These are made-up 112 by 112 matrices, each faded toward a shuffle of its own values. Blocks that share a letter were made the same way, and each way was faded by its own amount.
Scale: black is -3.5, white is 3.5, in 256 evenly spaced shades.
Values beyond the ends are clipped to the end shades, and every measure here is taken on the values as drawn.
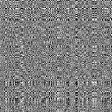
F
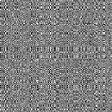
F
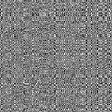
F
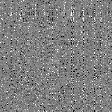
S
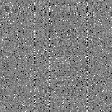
S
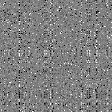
S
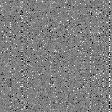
S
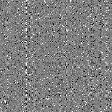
S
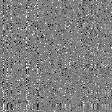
S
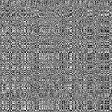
F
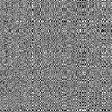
F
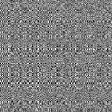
F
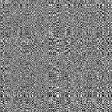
F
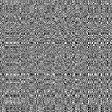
F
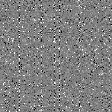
S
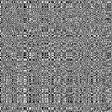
F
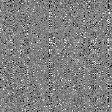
S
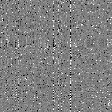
S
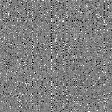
S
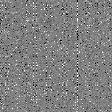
S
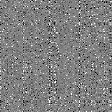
S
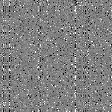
S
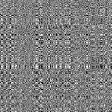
F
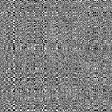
F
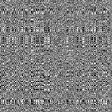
F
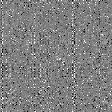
S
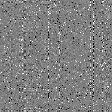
S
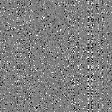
S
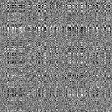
F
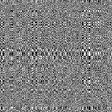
F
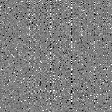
S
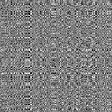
F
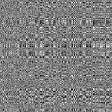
F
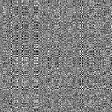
F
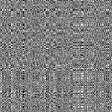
F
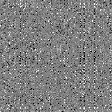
S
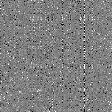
S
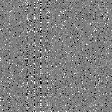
S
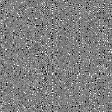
S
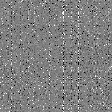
S
